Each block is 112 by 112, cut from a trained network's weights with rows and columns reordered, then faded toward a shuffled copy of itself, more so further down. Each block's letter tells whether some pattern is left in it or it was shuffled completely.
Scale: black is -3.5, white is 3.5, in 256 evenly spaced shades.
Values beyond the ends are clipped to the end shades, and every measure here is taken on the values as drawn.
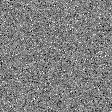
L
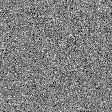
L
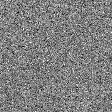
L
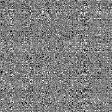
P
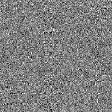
P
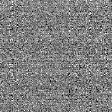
P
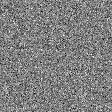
L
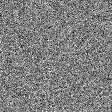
L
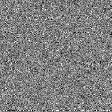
P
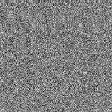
P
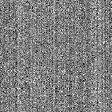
P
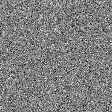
L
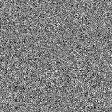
P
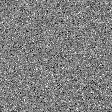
L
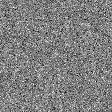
L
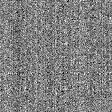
P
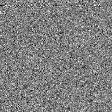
P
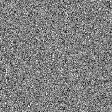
P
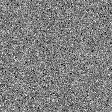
L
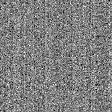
P
